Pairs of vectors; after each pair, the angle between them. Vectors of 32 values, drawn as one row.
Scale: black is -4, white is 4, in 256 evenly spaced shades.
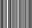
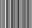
partly opposed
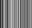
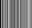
partly aligned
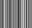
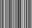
nearly parallel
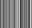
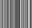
nearly opposite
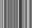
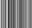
partly aligned
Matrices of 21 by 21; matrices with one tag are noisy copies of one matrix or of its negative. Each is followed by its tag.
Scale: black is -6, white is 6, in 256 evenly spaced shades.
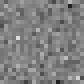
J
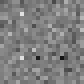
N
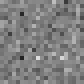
N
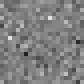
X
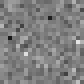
X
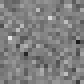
X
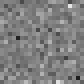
J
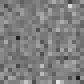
J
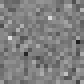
X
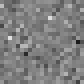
X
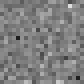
J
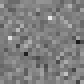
X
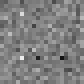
N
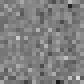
J
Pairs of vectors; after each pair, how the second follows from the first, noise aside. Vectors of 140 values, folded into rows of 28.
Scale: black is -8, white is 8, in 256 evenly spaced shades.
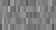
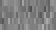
shuffled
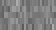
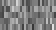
scaled up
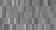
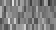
scaled up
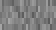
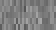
shuffled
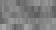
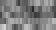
scaled up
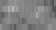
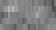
copied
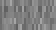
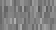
copied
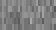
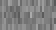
wrapped around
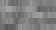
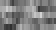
scaled up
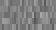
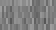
shuffled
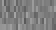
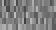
scaled up
